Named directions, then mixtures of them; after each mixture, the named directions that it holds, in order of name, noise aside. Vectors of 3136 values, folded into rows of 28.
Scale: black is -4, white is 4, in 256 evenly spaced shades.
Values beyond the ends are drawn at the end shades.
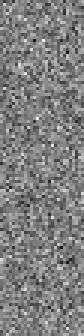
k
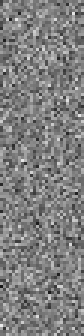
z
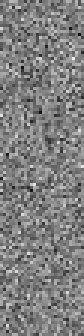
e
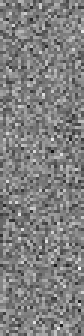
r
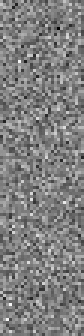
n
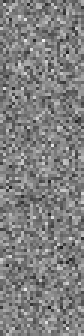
k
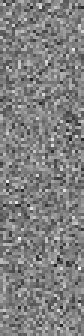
k, r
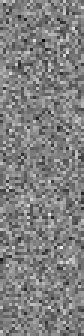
k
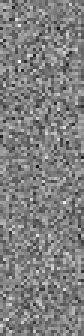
n, z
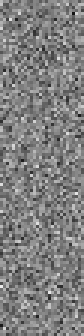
z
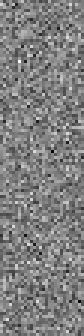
n, r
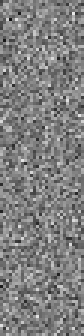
z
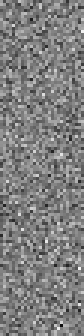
r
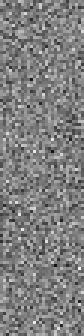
r
